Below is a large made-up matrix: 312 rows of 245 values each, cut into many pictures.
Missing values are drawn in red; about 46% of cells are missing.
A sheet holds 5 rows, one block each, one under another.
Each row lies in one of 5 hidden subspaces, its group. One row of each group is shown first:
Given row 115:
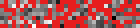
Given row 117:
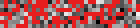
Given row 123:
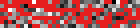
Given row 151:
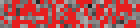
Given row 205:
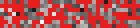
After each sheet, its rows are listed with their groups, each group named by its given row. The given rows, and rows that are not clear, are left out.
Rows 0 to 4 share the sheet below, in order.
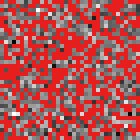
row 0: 123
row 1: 151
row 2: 151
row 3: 123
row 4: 205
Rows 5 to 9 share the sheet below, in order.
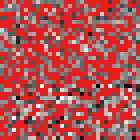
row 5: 151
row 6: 151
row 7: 151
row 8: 205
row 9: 151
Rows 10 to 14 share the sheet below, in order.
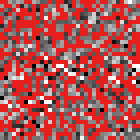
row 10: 117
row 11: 123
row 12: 117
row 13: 117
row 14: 205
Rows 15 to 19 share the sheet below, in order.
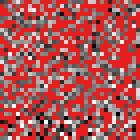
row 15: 151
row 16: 117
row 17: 115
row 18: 123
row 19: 205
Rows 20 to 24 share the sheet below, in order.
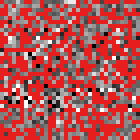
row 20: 115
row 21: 123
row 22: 123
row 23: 117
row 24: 117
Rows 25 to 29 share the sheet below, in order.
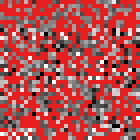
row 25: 123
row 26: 115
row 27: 151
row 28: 117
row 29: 123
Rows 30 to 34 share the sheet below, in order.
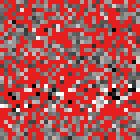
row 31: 123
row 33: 123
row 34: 205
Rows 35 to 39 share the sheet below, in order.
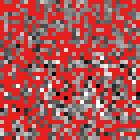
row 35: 123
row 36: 117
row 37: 151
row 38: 117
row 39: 117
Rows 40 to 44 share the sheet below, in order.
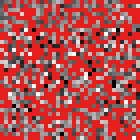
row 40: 205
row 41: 123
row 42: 151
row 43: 123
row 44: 151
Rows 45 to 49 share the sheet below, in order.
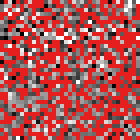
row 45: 115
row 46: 117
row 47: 115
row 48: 123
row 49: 205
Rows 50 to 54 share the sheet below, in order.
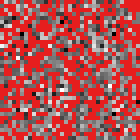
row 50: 151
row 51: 117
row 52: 205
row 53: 205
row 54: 123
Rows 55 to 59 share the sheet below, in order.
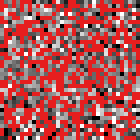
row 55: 115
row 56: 123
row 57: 205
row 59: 117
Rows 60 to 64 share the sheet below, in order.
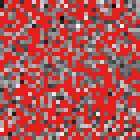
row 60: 115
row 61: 205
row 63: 151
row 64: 151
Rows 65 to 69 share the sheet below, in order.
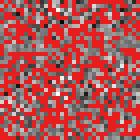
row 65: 151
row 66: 151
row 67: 151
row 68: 117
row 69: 151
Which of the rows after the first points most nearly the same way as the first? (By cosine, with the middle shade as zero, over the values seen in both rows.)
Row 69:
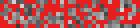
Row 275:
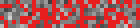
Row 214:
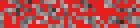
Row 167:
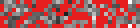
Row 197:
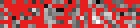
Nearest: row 197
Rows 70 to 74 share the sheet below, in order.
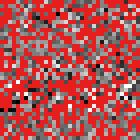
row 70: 205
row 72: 151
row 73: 117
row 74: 117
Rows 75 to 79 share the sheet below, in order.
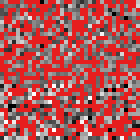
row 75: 123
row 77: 205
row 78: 115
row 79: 151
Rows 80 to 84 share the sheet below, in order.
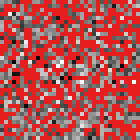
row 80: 205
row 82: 151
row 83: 117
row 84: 117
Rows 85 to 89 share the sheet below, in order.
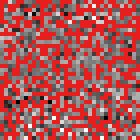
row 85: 117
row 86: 205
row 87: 123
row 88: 117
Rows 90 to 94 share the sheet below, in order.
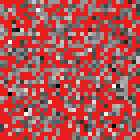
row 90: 123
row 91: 205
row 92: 123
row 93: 123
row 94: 115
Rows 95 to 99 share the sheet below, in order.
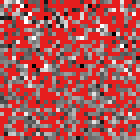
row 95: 117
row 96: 205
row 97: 205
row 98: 115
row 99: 115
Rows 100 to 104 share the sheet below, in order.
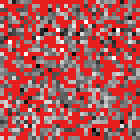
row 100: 151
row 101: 123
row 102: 123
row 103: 117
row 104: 117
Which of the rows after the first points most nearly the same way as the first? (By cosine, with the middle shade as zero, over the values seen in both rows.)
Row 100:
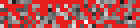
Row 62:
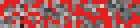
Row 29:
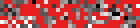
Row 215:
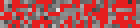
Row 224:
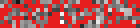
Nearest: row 62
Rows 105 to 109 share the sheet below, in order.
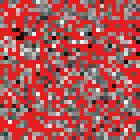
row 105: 151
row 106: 151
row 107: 205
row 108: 123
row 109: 123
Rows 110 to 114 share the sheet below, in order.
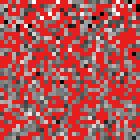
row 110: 123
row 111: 151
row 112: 115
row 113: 117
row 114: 151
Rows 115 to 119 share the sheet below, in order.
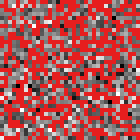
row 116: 117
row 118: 115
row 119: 117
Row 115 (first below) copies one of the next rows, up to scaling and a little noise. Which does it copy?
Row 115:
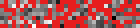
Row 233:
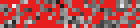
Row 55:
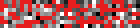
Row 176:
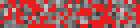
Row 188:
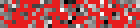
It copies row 233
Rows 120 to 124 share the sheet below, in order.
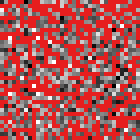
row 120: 115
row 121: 123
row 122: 115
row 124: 123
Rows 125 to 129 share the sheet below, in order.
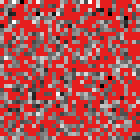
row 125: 205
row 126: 117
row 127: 115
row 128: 117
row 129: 151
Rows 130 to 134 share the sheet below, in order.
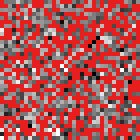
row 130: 151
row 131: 151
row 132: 117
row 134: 117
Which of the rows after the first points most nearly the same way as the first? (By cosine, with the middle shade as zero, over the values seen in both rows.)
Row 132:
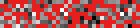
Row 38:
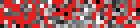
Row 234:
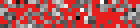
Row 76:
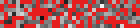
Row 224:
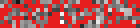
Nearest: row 76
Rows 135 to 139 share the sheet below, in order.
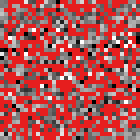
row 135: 123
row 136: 123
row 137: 151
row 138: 123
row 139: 115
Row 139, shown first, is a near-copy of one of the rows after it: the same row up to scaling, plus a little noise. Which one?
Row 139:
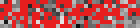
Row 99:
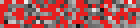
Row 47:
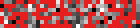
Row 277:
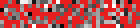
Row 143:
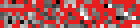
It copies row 99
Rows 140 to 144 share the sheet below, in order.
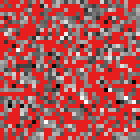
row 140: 117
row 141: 115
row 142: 151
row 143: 115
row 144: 205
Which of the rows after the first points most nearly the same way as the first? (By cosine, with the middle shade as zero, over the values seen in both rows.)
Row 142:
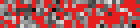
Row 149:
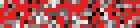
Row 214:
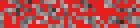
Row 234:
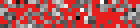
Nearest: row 214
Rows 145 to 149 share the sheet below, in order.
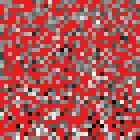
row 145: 117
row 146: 151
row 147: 117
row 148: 205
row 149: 151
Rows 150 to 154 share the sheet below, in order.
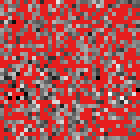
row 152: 117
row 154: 117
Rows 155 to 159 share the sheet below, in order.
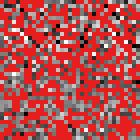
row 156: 205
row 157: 151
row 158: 205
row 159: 115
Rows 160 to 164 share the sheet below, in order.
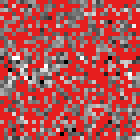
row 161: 123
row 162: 205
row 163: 117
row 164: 151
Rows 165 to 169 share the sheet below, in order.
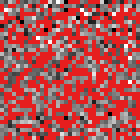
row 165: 115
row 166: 123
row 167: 117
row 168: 117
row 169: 205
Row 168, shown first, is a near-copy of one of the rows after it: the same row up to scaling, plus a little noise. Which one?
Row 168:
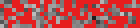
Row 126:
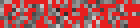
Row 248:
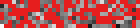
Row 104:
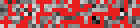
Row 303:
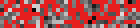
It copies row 104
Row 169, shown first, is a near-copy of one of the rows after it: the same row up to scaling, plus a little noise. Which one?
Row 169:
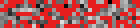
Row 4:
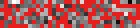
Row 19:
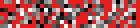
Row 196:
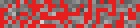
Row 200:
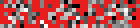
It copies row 19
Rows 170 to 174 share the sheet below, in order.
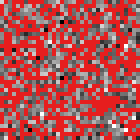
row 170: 151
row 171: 123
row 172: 151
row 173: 115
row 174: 123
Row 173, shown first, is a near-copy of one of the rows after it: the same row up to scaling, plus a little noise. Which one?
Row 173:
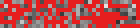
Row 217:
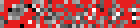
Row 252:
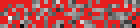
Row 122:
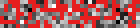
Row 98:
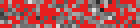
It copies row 122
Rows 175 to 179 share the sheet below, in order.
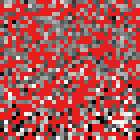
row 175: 115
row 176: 115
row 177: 117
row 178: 123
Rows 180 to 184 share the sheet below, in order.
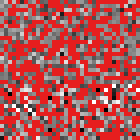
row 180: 205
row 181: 115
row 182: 205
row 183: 123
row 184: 117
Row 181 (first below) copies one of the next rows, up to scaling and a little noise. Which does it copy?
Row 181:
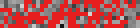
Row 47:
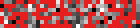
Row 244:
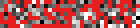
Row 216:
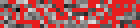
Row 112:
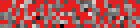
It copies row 112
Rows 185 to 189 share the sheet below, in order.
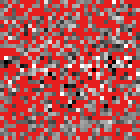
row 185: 123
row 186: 123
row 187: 205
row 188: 115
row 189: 151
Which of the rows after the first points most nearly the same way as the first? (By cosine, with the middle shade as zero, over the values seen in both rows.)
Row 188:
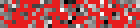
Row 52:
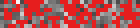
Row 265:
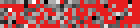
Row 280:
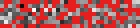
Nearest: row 280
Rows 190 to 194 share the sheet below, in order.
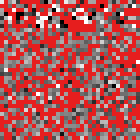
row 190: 151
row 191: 151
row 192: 205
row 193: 123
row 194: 151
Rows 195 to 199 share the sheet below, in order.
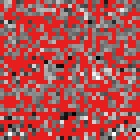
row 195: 115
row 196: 205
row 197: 117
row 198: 151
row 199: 115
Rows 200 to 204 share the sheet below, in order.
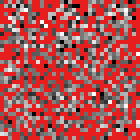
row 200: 205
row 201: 151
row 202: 205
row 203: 115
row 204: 123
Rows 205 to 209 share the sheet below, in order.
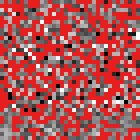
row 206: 123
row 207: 123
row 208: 123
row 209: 117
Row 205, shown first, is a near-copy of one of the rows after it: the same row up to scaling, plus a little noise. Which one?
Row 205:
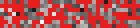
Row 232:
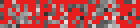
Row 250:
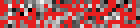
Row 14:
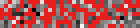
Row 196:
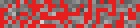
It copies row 196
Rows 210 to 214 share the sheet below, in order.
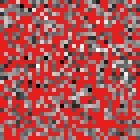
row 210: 117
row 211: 117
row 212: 123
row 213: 151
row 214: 151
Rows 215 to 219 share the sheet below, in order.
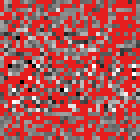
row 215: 117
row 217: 115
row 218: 151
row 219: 115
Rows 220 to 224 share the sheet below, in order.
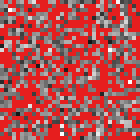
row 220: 123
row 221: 115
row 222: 117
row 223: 115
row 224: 151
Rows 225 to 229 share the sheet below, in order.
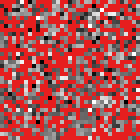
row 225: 115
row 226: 151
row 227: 117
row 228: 123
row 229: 123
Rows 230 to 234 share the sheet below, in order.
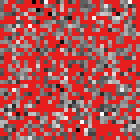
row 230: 123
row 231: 205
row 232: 205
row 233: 115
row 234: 115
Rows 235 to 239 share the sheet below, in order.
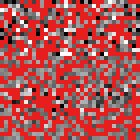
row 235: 205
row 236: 205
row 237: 151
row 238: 151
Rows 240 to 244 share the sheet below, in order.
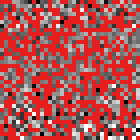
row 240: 151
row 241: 117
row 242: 115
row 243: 123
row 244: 115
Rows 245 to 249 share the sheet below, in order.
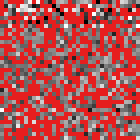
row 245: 151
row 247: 115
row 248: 117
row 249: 151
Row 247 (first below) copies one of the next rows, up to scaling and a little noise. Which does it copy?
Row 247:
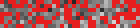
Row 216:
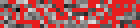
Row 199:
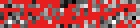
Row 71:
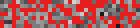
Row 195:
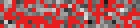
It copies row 199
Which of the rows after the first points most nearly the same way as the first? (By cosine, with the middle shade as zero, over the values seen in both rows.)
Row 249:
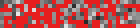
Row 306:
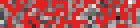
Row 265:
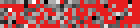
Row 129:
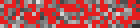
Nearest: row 306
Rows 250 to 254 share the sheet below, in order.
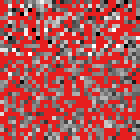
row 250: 205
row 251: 123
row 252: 115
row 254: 151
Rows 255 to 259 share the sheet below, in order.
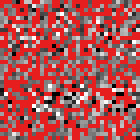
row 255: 151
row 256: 151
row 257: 151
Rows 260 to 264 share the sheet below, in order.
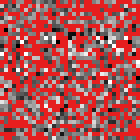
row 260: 115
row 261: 205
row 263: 205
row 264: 151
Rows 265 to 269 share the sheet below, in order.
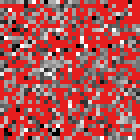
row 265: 123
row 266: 115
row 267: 117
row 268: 151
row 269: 117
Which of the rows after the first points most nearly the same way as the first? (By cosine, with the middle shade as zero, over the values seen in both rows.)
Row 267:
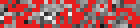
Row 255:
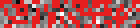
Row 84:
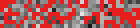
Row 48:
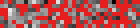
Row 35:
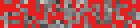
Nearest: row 255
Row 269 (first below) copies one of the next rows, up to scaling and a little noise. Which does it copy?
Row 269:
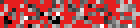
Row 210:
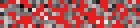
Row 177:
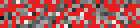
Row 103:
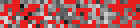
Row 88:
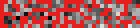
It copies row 88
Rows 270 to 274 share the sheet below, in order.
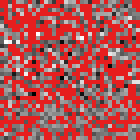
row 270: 205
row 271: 205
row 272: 151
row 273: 205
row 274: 115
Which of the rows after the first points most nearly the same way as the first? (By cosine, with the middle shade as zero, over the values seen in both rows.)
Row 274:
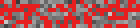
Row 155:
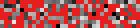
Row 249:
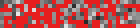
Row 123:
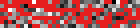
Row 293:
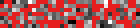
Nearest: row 155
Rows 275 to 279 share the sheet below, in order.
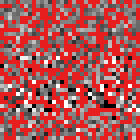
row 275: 117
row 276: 151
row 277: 115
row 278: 117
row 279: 115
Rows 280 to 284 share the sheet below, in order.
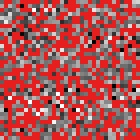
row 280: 117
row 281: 151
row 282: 151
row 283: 123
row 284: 151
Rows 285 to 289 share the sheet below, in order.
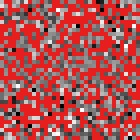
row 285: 115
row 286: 123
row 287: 123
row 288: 151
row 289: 117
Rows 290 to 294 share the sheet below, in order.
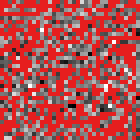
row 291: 123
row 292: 205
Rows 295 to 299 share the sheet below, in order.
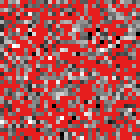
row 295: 117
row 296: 115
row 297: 117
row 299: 151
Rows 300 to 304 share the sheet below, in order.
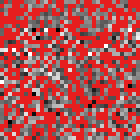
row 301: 123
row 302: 117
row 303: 117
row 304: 123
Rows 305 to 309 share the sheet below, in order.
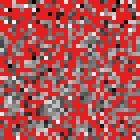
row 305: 123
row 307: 123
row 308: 117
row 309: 151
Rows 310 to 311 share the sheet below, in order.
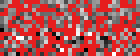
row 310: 115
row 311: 151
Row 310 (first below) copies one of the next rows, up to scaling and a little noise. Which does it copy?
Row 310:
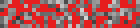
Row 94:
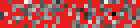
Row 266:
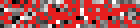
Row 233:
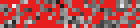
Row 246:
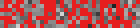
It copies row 266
